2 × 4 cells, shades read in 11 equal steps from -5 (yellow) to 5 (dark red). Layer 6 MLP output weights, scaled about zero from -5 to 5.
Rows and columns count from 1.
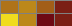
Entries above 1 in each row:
1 2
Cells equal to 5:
1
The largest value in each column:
0 -1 5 4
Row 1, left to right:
0 -1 1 4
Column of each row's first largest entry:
4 3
